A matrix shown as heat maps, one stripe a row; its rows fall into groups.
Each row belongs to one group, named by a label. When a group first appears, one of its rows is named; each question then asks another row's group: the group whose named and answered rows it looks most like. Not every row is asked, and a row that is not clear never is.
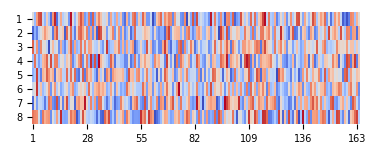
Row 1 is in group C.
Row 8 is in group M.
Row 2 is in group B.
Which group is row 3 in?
M
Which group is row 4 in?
B
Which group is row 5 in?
M
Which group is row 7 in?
B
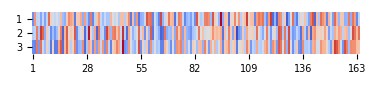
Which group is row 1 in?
B
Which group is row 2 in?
M
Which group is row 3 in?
M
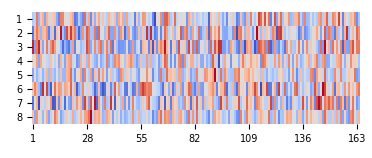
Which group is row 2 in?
M
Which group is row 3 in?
C
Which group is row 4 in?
M
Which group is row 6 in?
M
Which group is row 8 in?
C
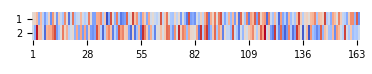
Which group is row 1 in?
C
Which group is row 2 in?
C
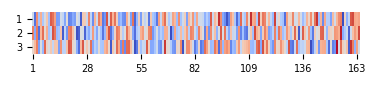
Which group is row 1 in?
C
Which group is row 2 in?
M
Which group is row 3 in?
M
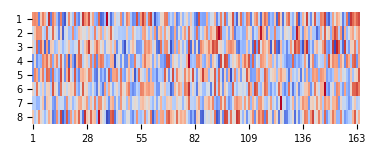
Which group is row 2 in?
C
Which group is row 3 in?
C
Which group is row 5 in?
M
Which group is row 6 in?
M
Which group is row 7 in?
B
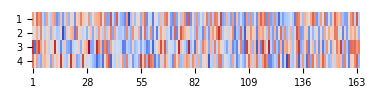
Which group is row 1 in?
C
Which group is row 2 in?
C
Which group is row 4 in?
M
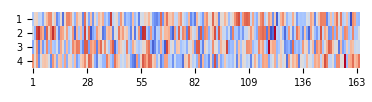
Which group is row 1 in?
B
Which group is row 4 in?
M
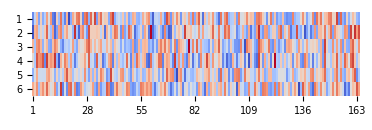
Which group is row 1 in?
B
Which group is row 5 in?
B
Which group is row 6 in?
M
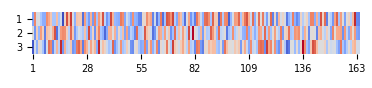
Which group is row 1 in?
B
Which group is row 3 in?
B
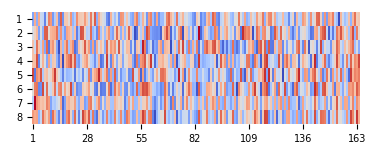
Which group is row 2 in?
M
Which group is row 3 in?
C
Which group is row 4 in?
M
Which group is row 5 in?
C
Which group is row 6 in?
M
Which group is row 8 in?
M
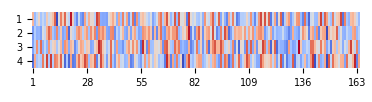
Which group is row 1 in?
C
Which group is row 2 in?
B
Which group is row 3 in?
C
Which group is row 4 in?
B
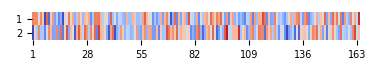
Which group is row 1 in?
C
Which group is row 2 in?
B
